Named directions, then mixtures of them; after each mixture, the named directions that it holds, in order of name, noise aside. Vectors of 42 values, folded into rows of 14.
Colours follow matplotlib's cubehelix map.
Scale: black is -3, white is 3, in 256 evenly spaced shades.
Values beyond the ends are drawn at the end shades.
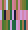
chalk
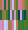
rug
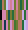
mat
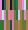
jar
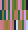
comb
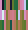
jar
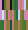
jar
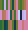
rug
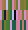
chalk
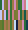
comb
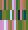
rug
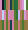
jar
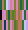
mat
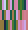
jar, rug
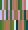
comb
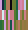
jar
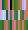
comb, jar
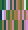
jar, mat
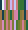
comb, jar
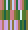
chalk, rug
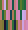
jar, rug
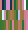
jar, mat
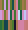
rug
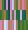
rug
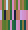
chalk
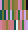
comb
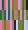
comb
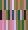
mat, rug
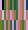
comb, jar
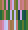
rug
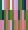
jar
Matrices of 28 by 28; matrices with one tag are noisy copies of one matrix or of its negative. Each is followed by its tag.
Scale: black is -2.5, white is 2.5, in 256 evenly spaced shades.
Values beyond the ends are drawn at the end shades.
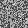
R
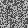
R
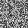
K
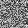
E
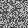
K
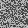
E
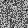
R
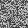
E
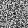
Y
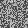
R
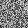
Y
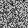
K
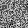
Y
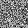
E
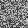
E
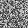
K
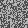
R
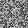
K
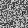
Y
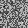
K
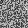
Y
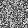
R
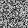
K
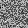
E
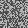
K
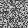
K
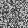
K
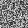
Y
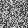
K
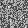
R
